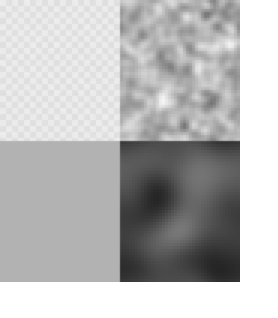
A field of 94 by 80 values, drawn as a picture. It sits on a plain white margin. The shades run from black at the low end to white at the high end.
It is made of 2 by 2 panels. Panel 1,1: very high, checkered, faint in contrast. Panel 1,2: high, blotchy. Panel 2,1: high, flat. Panel 2,2: low, smooth.
